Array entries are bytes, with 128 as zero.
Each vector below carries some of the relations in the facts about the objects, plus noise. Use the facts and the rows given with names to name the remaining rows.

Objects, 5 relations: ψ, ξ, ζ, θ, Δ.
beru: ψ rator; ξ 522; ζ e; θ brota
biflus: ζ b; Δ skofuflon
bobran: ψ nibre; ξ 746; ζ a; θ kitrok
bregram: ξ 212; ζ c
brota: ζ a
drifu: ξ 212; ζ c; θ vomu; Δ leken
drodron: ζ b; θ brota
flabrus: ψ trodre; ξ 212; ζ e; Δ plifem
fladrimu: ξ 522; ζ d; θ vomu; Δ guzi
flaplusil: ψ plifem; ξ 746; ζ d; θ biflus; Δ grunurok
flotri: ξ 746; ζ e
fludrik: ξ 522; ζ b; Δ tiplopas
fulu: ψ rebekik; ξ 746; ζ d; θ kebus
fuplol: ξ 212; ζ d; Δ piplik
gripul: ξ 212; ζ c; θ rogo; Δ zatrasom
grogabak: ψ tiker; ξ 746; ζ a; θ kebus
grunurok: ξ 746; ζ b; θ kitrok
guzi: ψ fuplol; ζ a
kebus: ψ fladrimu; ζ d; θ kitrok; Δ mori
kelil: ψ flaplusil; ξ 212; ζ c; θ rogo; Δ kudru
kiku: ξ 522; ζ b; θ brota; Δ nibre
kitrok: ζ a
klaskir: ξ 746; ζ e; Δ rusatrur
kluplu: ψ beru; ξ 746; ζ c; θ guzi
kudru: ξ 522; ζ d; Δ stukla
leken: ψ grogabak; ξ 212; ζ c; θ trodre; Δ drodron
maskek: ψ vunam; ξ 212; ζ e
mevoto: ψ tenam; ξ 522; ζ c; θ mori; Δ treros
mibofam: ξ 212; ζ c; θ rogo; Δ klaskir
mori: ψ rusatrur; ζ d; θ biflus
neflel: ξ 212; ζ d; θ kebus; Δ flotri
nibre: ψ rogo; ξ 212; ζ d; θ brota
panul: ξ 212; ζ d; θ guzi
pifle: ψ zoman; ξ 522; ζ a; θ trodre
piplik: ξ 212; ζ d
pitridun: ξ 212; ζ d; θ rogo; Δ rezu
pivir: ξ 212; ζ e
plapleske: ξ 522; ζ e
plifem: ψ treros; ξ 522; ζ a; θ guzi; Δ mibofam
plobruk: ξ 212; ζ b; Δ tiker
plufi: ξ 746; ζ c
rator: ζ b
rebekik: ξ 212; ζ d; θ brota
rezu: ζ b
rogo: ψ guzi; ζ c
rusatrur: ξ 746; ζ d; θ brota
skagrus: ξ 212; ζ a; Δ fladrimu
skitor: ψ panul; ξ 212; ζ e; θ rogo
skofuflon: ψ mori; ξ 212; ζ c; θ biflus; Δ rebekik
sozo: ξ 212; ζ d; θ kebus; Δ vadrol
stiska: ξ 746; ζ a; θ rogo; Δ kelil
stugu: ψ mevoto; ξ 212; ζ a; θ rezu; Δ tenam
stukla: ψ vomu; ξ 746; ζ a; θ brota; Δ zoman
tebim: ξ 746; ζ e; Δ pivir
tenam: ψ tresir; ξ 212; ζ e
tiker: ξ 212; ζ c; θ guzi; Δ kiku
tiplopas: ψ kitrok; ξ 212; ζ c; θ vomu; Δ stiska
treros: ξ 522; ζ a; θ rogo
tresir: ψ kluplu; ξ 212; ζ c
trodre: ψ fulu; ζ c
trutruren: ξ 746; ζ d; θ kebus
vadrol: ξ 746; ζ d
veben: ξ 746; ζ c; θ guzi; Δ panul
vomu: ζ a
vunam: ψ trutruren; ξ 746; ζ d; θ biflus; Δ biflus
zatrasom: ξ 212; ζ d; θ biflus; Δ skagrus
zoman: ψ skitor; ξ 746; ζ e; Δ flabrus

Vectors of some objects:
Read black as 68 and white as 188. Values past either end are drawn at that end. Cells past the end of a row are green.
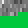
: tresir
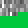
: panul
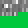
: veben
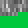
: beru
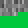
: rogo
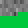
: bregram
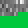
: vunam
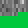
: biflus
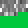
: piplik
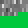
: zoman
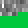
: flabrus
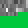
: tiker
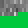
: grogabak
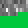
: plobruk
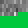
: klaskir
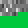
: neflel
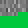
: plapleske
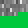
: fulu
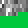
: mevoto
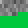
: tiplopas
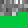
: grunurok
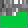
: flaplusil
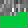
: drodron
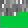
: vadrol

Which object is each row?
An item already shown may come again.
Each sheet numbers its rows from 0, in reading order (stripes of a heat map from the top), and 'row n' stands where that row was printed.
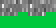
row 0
zoman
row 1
rusatrur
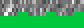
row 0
treros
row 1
rator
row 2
kelil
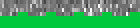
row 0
skitor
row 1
rezu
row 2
tiker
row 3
fuplol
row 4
bobran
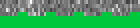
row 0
kiku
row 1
tenam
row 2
biflus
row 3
skofuflon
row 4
nibre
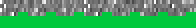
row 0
pivir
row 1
plifem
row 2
fludrik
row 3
pivir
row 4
tresir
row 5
flotri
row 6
tebim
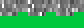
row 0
flabrus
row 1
pivir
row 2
rebekik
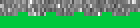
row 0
fladrimu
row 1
tenam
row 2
pifle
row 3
kluplu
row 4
vunam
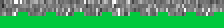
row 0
flaplusil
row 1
trodre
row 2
leken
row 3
kebus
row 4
stugu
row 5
pitridun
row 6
sozo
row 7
drifu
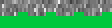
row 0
rusatrur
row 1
pitridun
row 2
tresir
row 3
gripul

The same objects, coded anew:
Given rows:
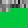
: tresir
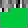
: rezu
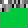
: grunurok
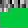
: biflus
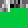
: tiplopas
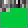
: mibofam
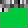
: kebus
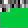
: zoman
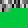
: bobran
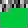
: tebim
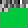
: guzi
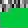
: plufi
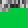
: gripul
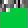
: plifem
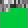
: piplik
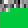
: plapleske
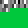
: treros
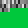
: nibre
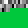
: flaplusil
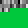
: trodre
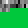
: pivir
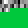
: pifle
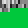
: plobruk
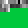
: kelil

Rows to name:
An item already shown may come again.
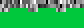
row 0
guzi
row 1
kelil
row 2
kiku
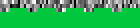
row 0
drifu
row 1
flaplusil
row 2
plifem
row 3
panul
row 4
tiker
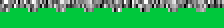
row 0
treros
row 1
fulu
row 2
piplik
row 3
pitridun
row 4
drodron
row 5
grunurok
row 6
pitridun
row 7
skofuflon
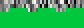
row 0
fuplol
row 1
veben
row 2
vunam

